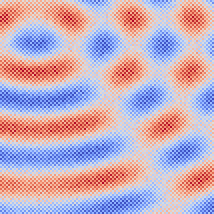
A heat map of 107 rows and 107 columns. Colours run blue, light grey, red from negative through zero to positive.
Slope: none. Rings: centred on the top left. Ninth with the highest average: top left. Stripes: horizontal, repeating 4 times.
